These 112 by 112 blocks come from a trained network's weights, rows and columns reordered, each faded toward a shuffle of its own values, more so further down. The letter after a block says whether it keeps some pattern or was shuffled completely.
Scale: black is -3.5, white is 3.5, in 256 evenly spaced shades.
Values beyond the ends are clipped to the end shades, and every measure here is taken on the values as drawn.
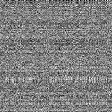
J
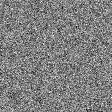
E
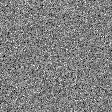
E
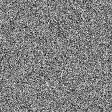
E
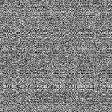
J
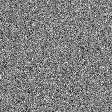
E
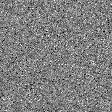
E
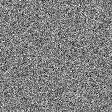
E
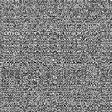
J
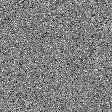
E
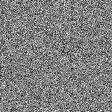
J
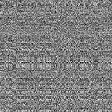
J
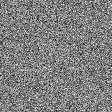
E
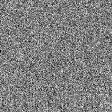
J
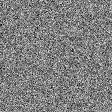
E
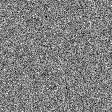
E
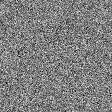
E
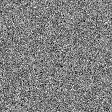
E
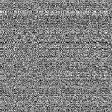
J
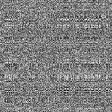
J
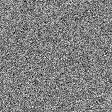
E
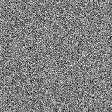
J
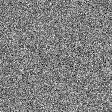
E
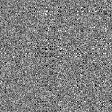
J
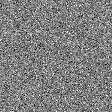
E
